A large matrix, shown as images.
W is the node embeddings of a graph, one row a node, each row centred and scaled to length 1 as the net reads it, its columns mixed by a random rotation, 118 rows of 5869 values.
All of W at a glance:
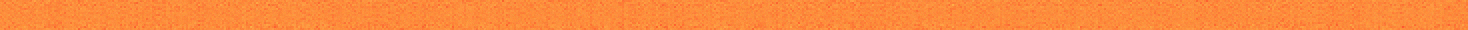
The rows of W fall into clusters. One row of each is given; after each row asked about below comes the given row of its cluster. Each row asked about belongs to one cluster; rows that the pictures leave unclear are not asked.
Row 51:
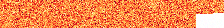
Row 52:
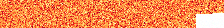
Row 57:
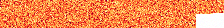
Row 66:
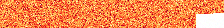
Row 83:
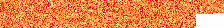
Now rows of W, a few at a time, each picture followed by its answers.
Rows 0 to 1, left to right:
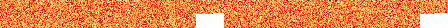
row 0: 83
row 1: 57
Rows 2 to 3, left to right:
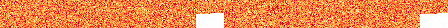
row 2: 57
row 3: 52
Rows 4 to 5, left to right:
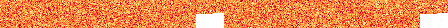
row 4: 52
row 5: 51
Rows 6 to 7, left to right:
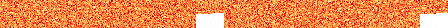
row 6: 57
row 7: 52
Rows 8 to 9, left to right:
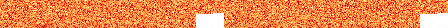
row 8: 66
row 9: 66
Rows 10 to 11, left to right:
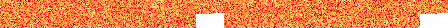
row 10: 51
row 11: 83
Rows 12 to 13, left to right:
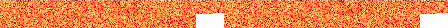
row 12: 51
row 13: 51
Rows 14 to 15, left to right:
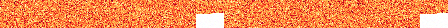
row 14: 57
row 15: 51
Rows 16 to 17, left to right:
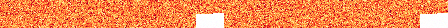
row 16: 83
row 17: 66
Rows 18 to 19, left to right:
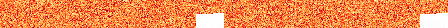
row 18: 83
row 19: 52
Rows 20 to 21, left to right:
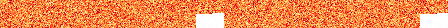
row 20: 52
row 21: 83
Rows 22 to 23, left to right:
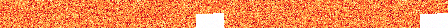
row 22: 83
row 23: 66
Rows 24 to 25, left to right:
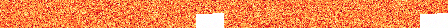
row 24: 52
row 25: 66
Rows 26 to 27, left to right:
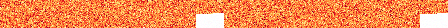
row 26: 57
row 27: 66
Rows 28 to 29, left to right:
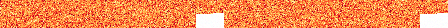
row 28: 57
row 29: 66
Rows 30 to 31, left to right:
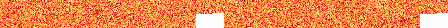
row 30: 52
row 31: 51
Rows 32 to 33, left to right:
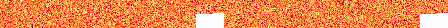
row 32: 52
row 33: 51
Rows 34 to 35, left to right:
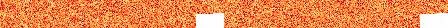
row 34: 83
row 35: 51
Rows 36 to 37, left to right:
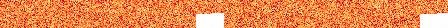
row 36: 57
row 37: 51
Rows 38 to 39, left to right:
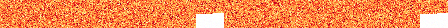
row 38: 52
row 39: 66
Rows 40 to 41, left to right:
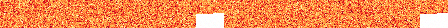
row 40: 83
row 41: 51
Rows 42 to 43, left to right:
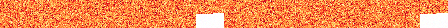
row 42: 83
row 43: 52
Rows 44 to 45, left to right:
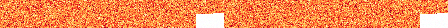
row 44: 66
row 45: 66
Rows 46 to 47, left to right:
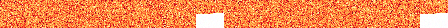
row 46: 57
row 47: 57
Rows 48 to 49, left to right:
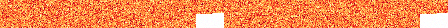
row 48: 52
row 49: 57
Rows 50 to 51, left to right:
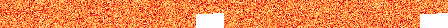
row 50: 83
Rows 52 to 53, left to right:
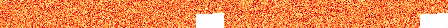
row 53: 83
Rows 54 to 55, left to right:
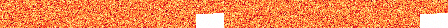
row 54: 66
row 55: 57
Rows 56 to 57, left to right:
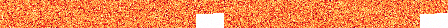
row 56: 66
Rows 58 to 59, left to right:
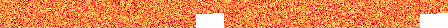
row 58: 51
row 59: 52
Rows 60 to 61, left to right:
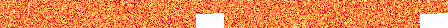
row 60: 51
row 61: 66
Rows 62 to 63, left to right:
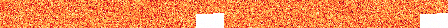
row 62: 83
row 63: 51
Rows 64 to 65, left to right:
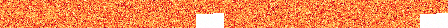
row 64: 66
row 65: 52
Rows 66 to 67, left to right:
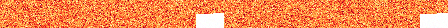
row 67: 51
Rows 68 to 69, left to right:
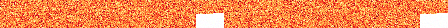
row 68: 57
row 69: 57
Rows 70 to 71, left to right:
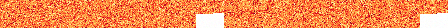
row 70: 66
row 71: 83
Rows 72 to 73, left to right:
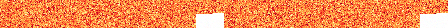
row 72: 52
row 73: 52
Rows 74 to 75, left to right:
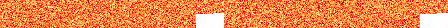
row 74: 66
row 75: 51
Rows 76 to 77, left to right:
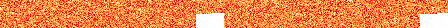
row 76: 57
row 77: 83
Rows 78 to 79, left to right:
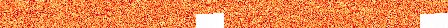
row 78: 83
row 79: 57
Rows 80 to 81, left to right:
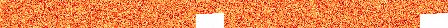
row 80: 52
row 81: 51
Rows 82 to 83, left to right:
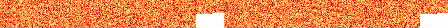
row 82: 52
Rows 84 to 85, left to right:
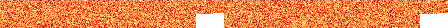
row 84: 66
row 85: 66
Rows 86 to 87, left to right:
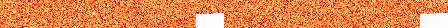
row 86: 51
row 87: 57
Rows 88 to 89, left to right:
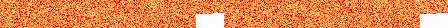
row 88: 51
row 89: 51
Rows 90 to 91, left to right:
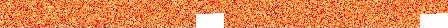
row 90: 66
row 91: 52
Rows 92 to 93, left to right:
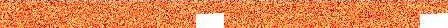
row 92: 66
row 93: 83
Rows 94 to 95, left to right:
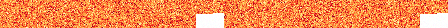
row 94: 51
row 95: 83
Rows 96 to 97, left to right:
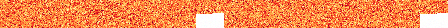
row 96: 52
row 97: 66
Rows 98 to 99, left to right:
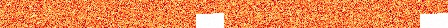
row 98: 66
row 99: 66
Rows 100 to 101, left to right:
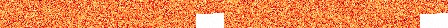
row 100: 66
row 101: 51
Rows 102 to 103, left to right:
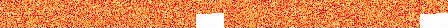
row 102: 57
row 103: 52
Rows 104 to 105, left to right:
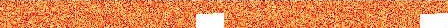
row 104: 57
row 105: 66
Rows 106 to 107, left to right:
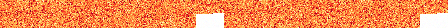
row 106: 83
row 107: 83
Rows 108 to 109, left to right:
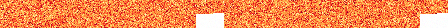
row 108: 66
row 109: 83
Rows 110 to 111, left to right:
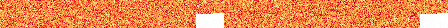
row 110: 66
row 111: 83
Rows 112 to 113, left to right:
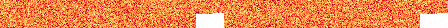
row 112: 51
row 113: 66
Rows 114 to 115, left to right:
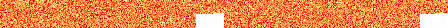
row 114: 83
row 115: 57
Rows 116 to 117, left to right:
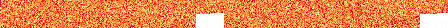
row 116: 57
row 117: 51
